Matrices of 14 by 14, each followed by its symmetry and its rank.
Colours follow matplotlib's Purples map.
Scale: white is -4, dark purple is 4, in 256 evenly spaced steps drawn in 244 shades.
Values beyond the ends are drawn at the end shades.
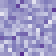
neither, full rank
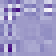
antisymmetric, rank two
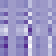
neither, rank one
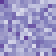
neither, full rank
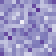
symmetric, full rank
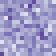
neither, full rank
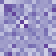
symmetric, rank three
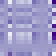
neither, rank one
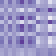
neither, rank one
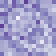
symmetric, full rank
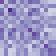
symmetric, rank three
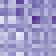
antisymmetric, rank two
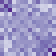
symmetric, rank three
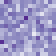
neither, full rank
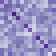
symmetric, full rank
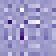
antisymmetric, rank two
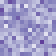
symmetric, full rank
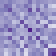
symmetric, rank three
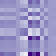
neither, rank one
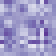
antisymmetric, rank two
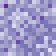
symmetric, full rank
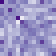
symmetric, rank three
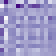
antisymmetric, rank two
